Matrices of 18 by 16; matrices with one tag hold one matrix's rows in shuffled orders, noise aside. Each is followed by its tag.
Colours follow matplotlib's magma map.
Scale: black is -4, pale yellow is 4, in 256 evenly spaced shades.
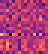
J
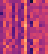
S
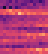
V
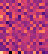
J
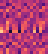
J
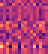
J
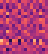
J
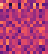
J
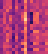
S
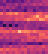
V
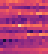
V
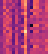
S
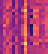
S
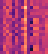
S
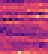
V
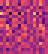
J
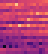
V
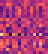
J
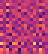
J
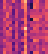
S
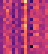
S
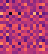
J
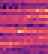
V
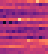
V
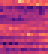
V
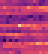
V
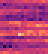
V
